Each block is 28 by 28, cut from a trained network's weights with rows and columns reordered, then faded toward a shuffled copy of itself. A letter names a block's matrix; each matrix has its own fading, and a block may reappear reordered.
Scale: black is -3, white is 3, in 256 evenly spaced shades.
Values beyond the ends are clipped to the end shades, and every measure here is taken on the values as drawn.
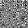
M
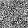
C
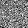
C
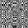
M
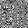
M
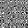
M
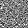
C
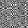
M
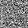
C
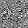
M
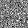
C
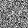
C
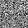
C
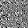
M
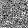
C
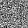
C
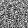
C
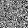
C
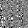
M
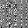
M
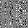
M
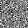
C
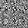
M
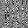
M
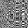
M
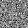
C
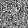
C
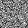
C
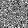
C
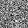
C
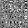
M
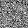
C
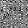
M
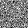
C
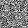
C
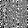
M
